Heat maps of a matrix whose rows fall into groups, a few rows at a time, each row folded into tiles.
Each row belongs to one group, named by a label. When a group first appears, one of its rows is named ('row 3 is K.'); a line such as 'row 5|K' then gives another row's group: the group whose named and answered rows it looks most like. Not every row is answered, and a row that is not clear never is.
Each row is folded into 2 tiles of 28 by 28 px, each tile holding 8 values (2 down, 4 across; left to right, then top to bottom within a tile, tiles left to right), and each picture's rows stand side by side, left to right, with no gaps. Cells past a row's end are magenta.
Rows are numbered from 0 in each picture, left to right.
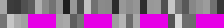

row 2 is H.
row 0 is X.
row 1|X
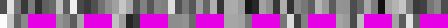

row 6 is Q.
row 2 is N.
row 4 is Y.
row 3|X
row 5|X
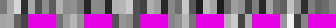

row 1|Y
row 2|Y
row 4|N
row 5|N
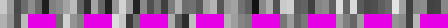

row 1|Y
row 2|N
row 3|H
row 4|Y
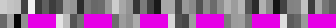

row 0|N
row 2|Q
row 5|H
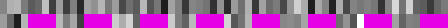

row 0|H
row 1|X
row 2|X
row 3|Q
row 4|H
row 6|Q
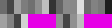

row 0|H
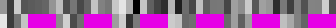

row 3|X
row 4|H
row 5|X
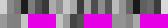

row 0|Q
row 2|Q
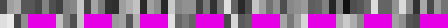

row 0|N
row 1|H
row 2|H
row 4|X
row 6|X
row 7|N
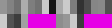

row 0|H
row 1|Y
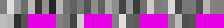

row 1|Q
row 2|X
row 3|X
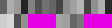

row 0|N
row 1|H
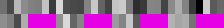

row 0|H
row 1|X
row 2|Y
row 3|Y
